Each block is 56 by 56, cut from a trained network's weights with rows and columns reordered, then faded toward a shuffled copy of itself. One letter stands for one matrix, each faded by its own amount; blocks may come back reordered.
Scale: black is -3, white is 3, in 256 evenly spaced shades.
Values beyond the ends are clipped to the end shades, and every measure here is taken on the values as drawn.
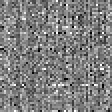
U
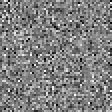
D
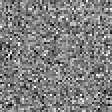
D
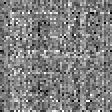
U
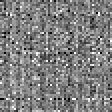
U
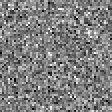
D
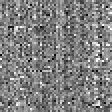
U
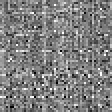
U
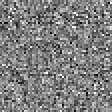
D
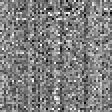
U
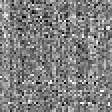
U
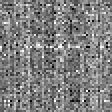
U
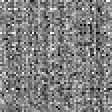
U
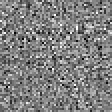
D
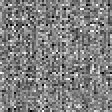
U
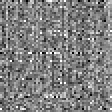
U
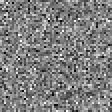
D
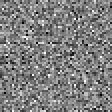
D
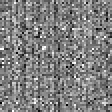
U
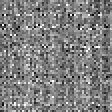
U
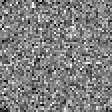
D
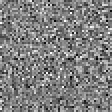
D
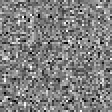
D
